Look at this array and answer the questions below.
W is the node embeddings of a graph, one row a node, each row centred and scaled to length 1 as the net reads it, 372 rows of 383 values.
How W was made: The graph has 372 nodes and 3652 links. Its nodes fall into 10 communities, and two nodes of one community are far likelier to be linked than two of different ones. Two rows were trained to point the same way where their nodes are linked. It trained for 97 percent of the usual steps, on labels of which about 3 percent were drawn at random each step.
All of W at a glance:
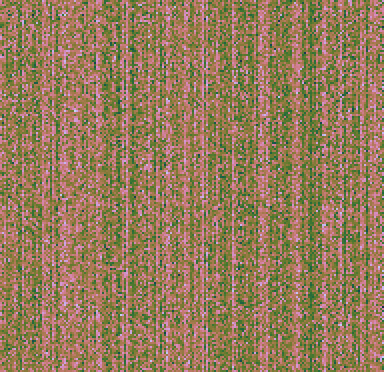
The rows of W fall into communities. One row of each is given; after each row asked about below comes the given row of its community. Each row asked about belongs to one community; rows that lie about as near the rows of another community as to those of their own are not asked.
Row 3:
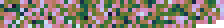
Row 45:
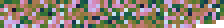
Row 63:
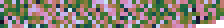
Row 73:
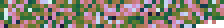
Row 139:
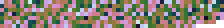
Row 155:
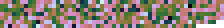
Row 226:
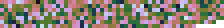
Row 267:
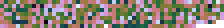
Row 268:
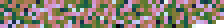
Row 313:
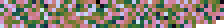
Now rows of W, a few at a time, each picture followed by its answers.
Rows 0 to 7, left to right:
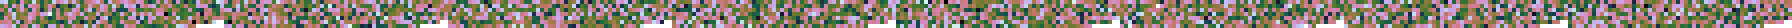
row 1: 268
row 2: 139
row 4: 268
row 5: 45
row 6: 73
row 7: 63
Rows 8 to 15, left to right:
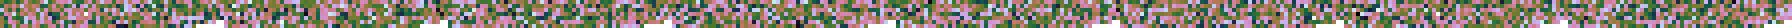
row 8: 313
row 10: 45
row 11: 155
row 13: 268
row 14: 155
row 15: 155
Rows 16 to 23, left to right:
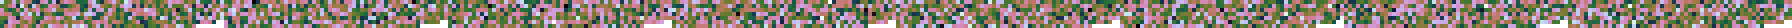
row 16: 139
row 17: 73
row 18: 63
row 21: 313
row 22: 267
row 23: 3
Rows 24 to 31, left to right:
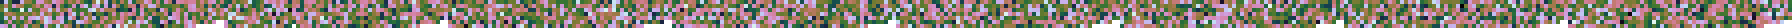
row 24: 268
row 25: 313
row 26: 268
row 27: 313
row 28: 226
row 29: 63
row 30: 139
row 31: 155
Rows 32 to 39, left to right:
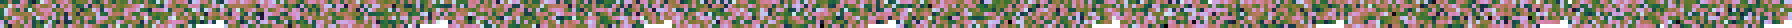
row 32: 73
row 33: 267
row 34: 45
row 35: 313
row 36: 155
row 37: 313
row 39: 267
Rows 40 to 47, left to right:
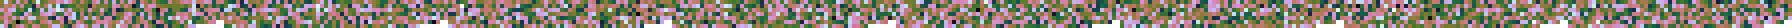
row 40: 267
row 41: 268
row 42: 3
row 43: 73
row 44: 313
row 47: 73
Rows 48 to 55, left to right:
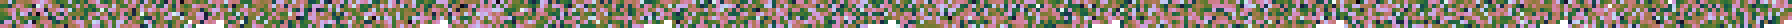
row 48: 155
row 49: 63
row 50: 268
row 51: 268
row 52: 267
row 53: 63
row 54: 313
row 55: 313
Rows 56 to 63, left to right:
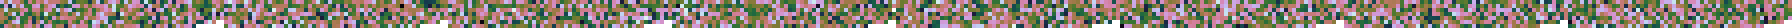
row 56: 63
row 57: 226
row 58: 226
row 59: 63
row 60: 139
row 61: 63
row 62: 139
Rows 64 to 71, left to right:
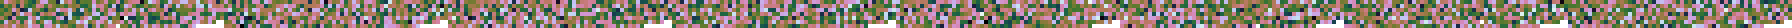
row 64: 155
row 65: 268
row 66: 63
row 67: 63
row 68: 313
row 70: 268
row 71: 268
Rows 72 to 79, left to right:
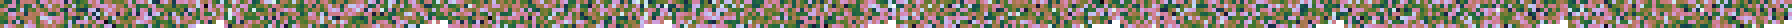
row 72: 268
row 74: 155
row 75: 3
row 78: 226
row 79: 313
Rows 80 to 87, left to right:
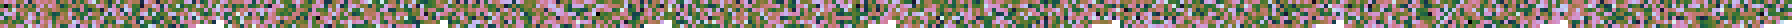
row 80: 155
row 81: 63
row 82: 63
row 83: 63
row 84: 139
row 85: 155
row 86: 155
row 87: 73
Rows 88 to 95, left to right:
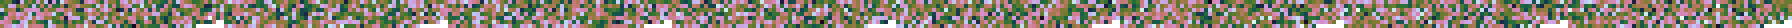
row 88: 313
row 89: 155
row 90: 155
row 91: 139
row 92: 3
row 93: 3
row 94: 226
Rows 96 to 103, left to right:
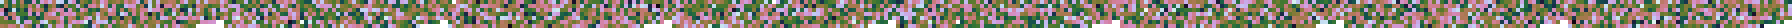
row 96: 63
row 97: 268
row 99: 313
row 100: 73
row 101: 313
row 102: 63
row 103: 313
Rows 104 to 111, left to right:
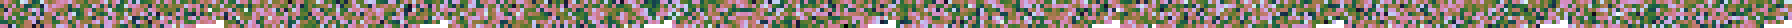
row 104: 139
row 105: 268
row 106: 226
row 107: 313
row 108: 63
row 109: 3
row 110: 3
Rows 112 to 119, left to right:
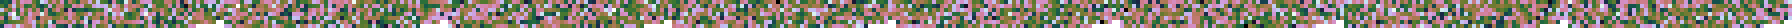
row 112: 63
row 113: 267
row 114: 139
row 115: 3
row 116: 267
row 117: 139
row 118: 226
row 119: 139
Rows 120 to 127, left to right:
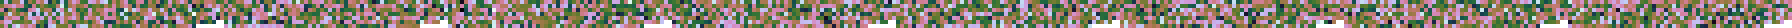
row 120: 313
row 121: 3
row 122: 3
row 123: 268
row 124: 139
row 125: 267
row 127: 267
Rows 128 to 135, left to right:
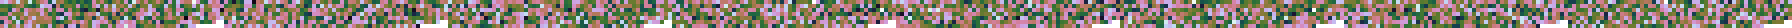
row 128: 155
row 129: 3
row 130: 139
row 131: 63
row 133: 3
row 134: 45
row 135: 268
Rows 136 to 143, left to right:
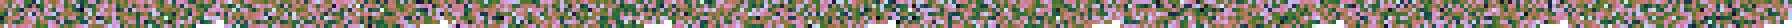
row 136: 267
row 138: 267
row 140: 155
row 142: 155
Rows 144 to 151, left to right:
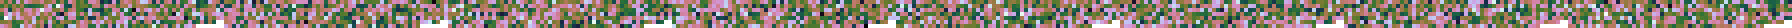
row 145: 3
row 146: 313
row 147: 267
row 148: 45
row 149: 45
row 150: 155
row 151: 73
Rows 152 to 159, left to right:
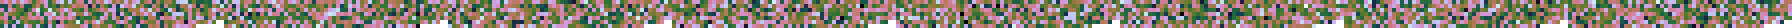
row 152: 226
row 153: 63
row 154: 267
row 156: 268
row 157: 155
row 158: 139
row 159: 226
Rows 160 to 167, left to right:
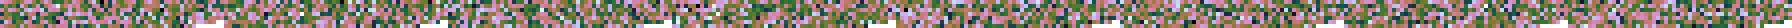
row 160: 155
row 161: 139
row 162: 268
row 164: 313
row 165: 267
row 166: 267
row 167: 313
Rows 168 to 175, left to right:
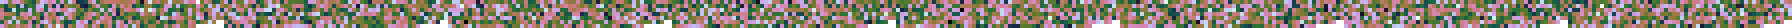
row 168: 155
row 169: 139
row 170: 73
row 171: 268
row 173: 313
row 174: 3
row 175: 268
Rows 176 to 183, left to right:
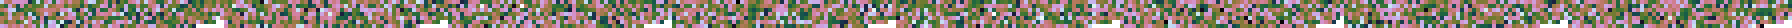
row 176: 267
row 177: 73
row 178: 139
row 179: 63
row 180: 268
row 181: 313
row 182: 268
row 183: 45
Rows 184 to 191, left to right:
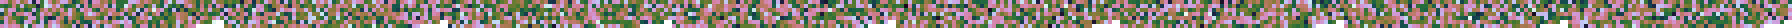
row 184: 267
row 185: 155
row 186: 268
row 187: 45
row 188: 63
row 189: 268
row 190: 73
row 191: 139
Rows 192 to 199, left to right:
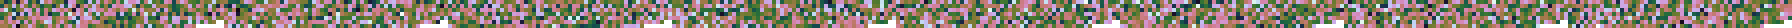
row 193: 139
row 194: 139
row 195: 45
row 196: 155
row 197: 267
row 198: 268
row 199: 268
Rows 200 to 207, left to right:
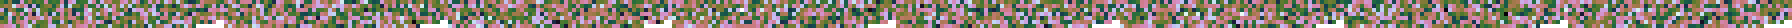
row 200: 313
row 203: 313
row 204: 63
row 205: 313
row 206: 73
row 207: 226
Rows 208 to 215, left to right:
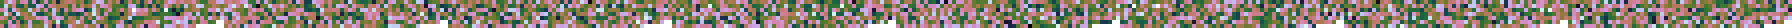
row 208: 45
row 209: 73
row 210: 155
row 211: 139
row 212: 313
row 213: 45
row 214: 73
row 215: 45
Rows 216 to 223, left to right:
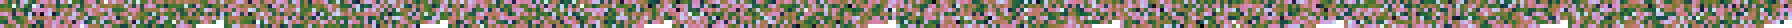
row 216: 139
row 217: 63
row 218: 226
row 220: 139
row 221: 73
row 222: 155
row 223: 139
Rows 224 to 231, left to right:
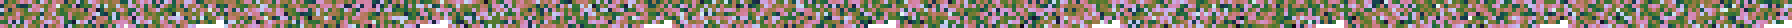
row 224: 268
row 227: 139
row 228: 73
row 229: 313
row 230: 73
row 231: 226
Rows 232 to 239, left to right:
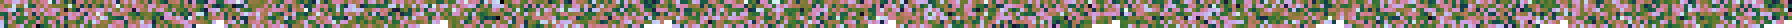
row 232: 73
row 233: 155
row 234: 73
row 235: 3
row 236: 313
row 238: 267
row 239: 73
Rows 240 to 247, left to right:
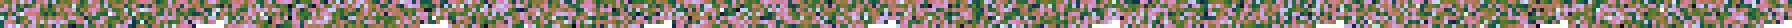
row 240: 45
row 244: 155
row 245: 139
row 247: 268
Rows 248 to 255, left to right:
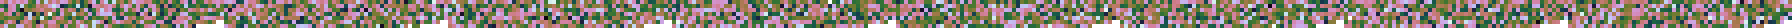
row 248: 267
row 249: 139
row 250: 226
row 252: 73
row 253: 45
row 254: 267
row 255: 268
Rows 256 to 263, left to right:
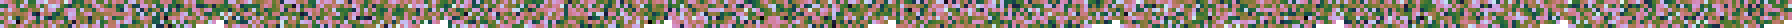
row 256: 267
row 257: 45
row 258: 313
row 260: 268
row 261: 267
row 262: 268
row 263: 139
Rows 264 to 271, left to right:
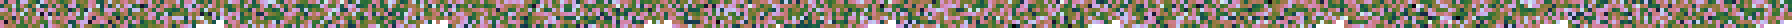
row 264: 313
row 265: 155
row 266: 63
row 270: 45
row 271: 155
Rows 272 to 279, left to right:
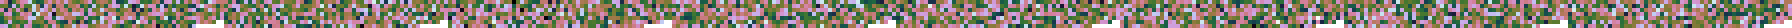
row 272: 139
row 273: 268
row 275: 226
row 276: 139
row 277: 313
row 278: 268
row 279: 63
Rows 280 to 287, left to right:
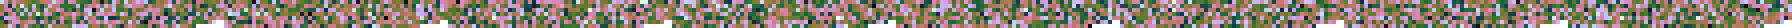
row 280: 63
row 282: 268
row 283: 73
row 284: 139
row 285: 267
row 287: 3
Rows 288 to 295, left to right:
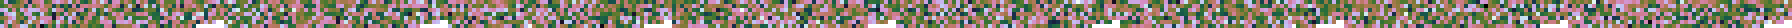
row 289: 155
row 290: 155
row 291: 155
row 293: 73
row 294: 3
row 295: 267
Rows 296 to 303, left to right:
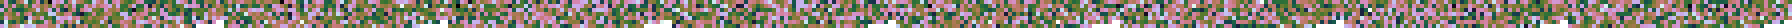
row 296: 45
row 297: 155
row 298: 63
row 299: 63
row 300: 155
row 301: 313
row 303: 139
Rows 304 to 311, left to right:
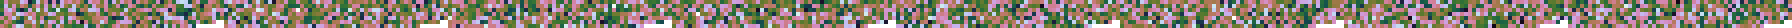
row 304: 45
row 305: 226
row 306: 155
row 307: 139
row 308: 268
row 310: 139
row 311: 139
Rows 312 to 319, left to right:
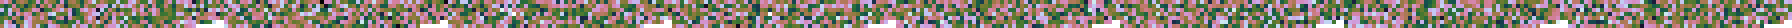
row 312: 155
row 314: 267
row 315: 63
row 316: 3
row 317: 63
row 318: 3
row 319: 267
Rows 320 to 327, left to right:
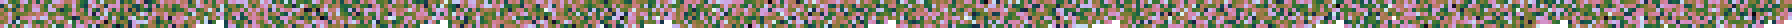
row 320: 3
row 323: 267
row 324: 45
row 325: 313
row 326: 268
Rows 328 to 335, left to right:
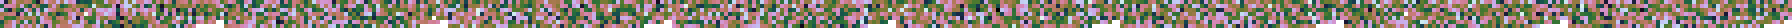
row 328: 313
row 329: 155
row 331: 313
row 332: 73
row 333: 63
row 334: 268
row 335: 63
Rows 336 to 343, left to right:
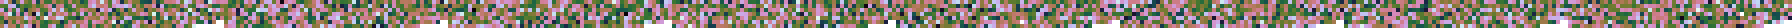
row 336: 139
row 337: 139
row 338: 3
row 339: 139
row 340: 63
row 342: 268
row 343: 155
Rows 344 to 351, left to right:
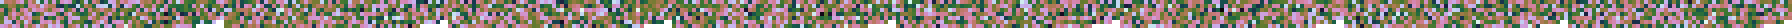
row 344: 267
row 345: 63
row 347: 63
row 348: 63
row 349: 155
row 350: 313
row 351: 268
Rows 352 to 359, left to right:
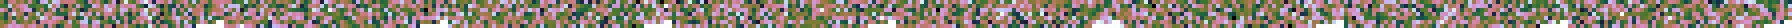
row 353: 313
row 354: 3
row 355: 267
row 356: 3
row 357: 155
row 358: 63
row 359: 73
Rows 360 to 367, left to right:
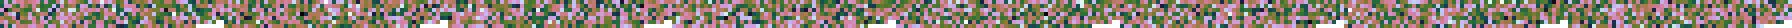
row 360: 226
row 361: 63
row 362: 139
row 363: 267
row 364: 267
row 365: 63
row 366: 73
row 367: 268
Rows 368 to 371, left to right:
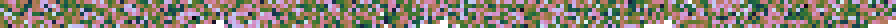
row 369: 313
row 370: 63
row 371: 267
